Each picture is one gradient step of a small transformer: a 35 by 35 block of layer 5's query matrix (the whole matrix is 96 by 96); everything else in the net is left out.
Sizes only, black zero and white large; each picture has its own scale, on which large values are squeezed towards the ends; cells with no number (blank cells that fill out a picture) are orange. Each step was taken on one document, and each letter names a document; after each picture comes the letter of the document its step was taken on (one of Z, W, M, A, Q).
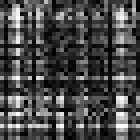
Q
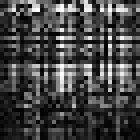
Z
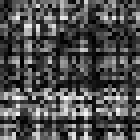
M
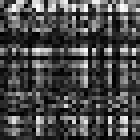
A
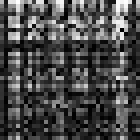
Q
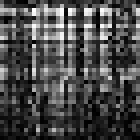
Z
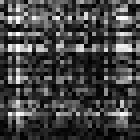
Q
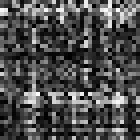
Z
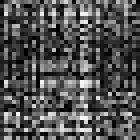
M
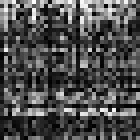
M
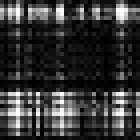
Q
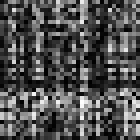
A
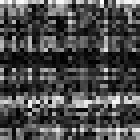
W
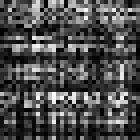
Z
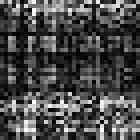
W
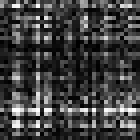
Q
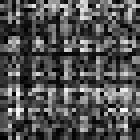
A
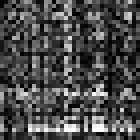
W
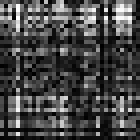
Q
